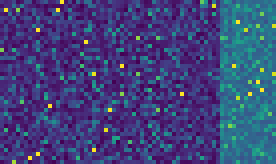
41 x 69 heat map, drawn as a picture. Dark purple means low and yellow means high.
Average level on the scale: 20%. Histogram: skewed, a long tail of high values. Seam: vertical, 80% of the way across, the right part higher.
